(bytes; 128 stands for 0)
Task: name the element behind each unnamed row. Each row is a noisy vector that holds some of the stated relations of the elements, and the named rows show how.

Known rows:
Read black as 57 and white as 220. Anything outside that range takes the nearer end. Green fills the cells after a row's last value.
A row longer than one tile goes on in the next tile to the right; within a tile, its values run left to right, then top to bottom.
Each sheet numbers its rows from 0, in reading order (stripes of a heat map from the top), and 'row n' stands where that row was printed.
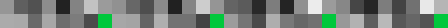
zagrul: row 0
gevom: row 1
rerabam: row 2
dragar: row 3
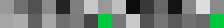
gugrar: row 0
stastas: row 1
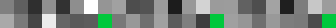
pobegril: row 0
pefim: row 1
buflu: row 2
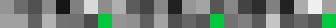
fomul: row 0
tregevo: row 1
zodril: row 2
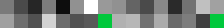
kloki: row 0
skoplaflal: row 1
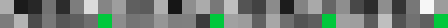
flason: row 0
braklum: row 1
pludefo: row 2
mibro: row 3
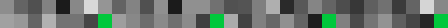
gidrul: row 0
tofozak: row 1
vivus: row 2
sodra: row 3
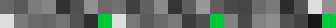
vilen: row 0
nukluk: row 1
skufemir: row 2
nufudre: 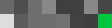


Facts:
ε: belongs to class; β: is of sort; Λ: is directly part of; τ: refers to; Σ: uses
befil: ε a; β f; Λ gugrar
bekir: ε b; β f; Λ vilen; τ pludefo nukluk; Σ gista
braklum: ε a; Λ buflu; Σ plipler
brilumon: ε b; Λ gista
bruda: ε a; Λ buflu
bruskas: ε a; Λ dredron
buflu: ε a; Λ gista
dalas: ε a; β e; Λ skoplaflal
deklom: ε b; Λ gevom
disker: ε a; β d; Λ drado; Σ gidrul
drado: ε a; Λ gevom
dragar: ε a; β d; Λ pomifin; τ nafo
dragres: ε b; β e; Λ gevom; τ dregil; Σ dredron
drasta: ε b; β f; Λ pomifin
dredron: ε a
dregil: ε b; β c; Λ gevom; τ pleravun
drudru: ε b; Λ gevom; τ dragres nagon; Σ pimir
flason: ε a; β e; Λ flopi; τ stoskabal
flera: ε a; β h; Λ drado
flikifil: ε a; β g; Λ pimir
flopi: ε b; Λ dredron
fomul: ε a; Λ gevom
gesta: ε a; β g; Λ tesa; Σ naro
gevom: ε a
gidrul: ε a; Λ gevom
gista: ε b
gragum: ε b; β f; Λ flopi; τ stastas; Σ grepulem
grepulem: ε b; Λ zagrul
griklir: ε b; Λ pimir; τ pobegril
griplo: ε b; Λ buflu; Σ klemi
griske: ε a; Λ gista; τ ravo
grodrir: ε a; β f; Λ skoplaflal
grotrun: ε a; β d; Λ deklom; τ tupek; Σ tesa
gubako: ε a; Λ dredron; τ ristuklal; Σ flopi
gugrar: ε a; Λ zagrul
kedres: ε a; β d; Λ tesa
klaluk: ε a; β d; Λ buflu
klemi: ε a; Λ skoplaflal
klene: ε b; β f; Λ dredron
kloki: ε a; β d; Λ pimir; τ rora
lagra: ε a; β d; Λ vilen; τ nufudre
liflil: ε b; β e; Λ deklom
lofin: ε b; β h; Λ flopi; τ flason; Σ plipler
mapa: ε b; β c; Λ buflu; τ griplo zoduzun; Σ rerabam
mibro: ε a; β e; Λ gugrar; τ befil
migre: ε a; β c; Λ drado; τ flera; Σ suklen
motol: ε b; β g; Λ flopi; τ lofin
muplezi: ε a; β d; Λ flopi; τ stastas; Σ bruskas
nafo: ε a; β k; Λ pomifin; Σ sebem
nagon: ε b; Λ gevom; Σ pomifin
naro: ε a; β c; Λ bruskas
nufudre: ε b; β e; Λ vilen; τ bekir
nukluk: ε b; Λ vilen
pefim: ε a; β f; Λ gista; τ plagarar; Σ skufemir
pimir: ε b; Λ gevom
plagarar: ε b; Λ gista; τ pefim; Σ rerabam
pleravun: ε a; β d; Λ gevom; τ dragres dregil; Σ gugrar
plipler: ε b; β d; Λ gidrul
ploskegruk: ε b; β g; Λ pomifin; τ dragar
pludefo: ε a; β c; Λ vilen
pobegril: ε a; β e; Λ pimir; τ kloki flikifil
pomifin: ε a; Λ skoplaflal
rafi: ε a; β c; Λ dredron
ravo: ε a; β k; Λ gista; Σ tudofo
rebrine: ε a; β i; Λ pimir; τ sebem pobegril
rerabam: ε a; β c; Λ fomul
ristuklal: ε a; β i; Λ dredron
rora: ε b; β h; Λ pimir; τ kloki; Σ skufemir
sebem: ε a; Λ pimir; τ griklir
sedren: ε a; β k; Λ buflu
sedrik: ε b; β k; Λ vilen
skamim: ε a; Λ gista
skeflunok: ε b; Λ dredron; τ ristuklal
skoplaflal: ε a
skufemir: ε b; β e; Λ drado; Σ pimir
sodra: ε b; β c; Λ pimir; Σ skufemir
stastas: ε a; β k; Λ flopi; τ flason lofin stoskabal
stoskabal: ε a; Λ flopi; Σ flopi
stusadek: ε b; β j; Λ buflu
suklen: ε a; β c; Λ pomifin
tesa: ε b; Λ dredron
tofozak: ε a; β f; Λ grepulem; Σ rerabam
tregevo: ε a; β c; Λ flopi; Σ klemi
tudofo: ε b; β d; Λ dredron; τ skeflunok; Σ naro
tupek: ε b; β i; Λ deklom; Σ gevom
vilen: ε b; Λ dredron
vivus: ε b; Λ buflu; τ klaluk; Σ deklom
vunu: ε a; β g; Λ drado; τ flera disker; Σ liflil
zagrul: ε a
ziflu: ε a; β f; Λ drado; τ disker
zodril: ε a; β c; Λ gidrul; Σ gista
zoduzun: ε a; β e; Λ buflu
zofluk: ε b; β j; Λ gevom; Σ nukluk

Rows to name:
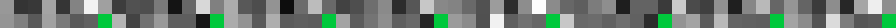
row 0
zoduzun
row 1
rora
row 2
lagra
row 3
drudru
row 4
rebrine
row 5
bekir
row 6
naro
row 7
flikifil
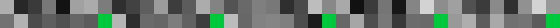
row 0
stoskabal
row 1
mapa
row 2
pimir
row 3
muplezi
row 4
befil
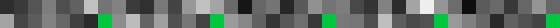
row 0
dragres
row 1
nafo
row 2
gragum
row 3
disker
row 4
lofin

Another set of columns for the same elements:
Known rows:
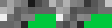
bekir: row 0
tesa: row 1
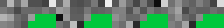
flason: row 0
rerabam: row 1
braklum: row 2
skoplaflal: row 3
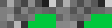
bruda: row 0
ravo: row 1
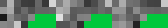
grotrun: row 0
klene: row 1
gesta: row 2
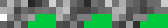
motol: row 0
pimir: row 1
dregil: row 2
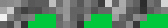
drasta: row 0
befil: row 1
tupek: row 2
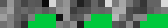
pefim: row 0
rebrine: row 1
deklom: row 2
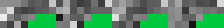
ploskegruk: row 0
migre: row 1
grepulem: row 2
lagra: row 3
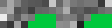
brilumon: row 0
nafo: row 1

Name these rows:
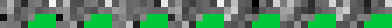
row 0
kloki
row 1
flera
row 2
tofozak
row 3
ziflu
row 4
skufemir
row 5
liflil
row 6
sodra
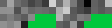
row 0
gubako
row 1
drudru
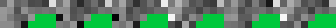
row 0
tregevo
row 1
sebem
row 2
pobegril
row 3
stusadek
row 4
buflu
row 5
griplo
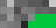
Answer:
kedres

